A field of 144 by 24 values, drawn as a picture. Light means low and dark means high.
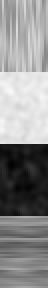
It is made of 4 by 1 panels. Panel 1,1: low, streaked downward. Panel 2,1: very low, blotchy, faint in contrast. Panel 3,1: very high, blotchy, faint in contrast. Panel 4,1: middling, streaked across.
